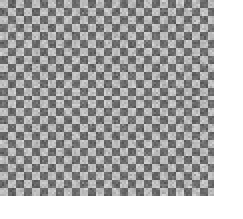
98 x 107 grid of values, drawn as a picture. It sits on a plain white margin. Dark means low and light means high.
Mirror symmetry: top to bottom. Grain: checkered. Slope: none. Average level on the scale: 60%. Histogram: two levels.
